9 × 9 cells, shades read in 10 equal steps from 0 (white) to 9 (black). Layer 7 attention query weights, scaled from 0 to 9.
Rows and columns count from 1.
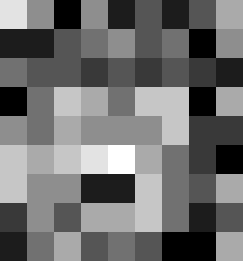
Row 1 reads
1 4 9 4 8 6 8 6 3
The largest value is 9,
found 7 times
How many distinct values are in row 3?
4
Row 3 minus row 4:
-4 1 4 4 1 5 4 -2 5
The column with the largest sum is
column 8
